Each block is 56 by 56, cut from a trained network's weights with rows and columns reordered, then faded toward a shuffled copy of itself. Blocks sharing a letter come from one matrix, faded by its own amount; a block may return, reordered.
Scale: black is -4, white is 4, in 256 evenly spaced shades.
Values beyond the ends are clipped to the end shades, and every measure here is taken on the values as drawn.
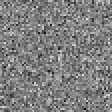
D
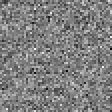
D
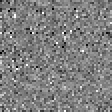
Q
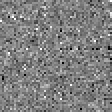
Q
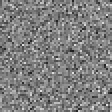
D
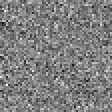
D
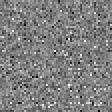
Q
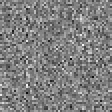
D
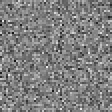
D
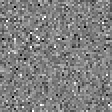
Q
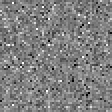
Q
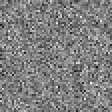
D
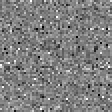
Q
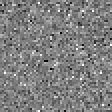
Q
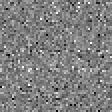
Q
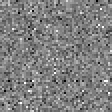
Q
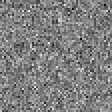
D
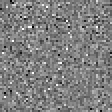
Q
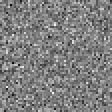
D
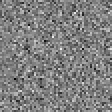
D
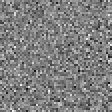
D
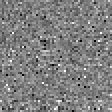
Q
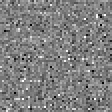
Q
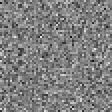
D
